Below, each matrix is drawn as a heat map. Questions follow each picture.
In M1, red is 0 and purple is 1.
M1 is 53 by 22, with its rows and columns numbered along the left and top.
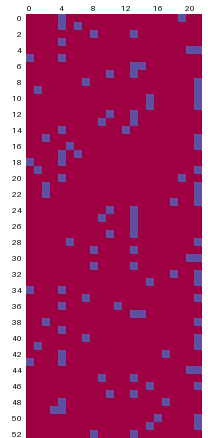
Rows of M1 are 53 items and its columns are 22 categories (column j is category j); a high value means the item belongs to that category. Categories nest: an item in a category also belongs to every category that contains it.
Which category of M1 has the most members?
21
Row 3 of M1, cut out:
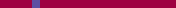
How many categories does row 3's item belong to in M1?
1
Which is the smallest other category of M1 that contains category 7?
21
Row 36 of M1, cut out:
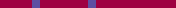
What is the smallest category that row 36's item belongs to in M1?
11
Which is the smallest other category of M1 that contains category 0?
4
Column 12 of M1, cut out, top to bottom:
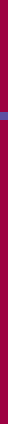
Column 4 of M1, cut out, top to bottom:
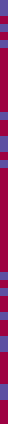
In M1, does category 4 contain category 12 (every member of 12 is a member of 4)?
yes
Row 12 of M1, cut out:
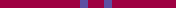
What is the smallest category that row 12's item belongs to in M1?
10
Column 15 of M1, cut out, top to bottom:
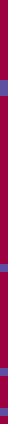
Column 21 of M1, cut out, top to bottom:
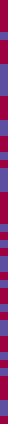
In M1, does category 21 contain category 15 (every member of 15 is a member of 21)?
yes
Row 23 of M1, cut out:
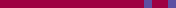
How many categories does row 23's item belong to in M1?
2
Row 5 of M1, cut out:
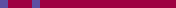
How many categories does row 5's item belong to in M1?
2
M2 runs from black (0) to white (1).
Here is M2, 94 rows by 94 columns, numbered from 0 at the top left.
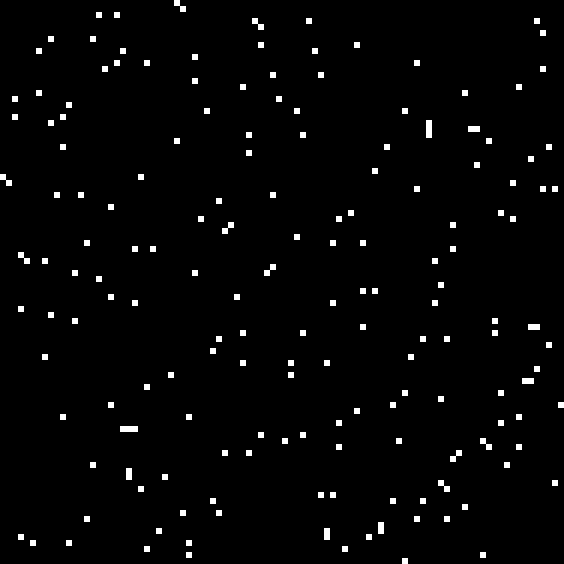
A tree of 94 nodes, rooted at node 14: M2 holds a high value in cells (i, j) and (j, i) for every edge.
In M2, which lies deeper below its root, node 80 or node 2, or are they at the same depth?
the same depth
